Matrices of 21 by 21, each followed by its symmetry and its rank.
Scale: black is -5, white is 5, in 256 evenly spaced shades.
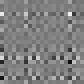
neither, rank two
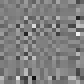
antisymmetric, rank two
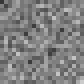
symmetric, full rank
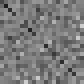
symmetric, full rank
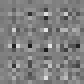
antisymmetric, rank two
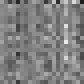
neither, rank three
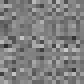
neither, rank three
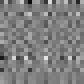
neither, rank two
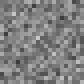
symmetric, full rank
